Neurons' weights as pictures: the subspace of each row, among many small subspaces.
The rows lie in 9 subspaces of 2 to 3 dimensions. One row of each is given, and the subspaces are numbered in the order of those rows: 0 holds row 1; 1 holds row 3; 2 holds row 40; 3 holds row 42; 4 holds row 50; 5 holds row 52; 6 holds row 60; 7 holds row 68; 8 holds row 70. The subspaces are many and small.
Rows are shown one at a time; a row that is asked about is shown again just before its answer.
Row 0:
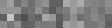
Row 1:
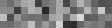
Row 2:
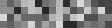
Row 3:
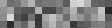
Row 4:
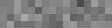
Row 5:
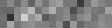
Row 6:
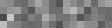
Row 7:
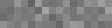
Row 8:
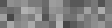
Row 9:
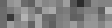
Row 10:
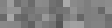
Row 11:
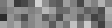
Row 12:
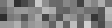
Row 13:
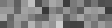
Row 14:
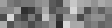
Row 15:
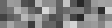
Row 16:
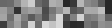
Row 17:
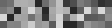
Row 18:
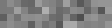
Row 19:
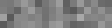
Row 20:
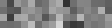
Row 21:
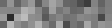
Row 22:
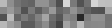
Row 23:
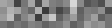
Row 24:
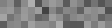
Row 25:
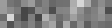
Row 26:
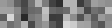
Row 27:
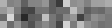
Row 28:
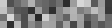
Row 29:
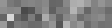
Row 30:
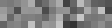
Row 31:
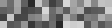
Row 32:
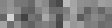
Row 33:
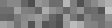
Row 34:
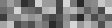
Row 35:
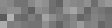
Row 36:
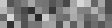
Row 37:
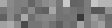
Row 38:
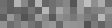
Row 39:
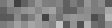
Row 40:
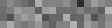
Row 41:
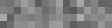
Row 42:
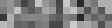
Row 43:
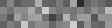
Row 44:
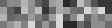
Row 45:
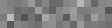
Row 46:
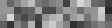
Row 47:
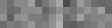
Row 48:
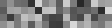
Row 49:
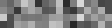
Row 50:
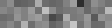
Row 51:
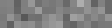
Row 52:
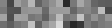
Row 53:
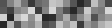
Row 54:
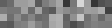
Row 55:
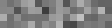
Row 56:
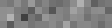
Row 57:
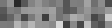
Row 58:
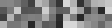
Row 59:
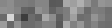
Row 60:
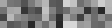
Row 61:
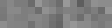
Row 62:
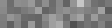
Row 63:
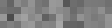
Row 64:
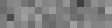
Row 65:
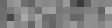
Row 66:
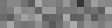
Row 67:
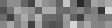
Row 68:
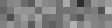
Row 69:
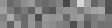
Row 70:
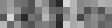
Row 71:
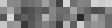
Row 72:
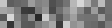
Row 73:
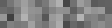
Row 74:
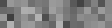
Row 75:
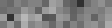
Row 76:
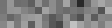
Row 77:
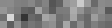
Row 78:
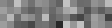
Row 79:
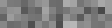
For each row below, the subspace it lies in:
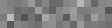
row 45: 2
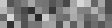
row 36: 6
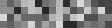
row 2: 0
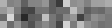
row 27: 4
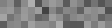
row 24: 1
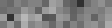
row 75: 5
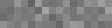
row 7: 1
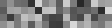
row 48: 8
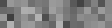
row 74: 6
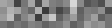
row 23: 1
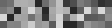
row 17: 0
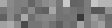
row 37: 4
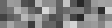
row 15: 0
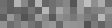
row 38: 1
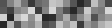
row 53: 3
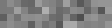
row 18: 0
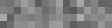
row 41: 3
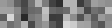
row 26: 4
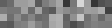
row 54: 4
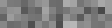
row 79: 6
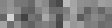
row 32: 8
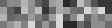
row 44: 6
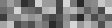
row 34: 3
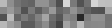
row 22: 4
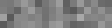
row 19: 3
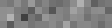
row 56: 4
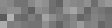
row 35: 3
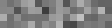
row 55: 0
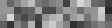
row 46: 1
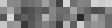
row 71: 4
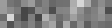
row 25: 7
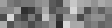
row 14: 7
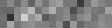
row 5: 4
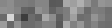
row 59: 8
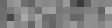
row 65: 0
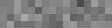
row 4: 2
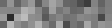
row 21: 1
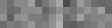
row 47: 8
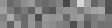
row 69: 6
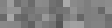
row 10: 5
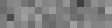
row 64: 7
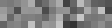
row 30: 7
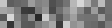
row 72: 6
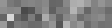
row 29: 7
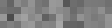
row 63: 5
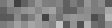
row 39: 2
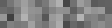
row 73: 4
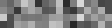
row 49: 3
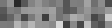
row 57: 2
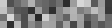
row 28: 6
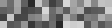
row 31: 1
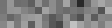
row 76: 5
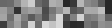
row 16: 1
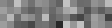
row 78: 2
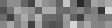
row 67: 7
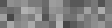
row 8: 6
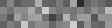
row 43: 4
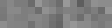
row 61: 8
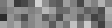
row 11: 2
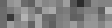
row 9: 0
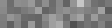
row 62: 5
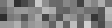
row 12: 2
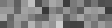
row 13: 1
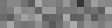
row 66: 2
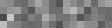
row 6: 3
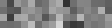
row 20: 5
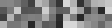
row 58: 7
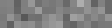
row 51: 2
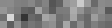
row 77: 8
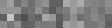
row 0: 5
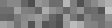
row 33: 1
